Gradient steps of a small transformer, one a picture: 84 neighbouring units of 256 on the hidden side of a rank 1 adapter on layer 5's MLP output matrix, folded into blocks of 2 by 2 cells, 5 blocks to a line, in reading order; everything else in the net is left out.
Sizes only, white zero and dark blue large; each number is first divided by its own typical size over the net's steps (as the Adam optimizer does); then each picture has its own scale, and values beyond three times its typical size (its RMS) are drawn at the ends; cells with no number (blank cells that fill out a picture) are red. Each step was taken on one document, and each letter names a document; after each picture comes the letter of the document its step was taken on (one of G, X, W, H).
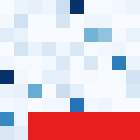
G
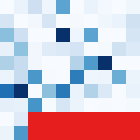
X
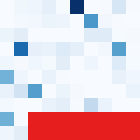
G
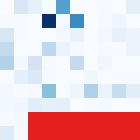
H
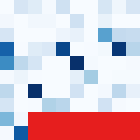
H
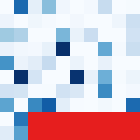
X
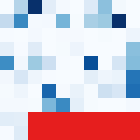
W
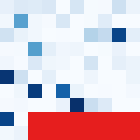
G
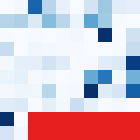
W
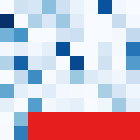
X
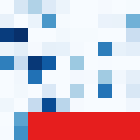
X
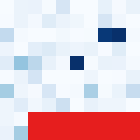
H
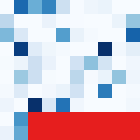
X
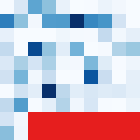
W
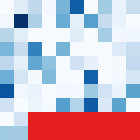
W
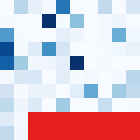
H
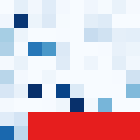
G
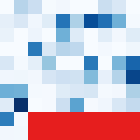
W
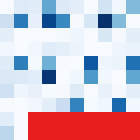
W
